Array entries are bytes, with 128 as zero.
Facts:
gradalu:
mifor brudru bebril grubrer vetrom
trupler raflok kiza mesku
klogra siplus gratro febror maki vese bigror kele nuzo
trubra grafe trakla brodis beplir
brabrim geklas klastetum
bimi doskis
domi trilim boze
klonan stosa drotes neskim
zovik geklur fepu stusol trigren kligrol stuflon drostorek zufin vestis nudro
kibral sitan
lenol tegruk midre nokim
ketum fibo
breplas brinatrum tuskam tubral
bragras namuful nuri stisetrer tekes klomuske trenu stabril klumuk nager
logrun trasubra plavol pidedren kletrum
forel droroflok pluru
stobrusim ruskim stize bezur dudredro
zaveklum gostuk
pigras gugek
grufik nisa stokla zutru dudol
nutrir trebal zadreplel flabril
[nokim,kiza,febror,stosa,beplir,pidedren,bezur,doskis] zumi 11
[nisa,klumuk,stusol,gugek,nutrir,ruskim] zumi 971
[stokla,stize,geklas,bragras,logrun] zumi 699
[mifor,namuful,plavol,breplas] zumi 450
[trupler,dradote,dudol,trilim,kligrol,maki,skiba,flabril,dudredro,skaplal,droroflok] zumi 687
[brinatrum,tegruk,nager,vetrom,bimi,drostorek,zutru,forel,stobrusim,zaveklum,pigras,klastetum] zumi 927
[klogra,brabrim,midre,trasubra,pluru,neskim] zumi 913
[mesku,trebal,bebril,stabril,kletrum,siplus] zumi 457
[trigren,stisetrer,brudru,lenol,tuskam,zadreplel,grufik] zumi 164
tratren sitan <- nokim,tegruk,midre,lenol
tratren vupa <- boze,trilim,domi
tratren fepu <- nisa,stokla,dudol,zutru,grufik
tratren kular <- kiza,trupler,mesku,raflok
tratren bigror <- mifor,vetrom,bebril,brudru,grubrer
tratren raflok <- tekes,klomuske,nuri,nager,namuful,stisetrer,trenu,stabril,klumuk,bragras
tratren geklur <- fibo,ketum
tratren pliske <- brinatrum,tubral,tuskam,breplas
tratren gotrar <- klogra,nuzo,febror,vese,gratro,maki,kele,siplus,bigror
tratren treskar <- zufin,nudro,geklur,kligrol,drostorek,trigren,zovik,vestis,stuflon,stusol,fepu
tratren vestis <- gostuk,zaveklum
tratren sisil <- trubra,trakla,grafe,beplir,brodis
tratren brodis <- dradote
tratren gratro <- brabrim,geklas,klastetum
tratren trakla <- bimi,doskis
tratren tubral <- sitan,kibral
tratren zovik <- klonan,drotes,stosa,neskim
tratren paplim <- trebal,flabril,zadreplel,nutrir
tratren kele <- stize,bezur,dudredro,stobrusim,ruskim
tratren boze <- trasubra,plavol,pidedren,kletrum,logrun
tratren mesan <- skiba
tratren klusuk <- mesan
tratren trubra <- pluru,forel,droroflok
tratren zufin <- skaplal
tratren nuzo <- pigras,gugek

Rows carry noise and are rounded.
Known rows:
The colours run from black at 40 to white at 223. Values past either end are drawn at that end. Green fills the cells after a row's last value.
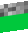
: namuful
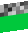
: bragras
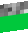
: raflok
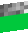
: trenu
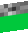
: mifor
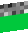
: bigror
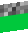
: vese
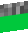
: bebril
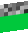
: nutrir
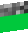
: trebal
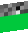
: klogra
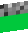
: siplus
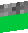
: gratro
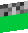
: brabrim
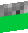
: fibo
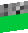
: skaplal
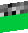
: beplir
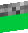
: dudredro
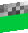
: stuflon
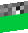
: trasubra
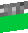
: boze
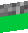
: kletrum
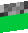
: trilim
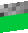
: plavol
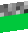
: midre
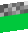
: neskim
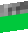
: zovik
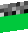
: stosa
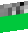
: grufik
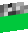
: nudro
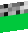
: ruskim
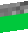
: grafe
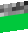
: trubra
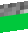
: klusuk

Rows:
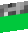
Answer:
drostorek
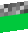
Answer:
stusol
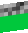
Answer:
lenol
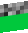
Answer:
trupler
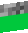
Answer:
geklur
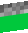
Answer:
sisil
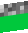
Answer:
logrun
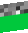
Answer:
pluru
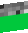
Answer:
gotrar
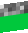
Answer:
stokla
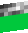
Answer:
nager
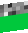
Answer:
zufin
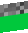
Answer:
grubrer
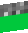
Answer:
vetrom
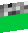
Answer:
vestis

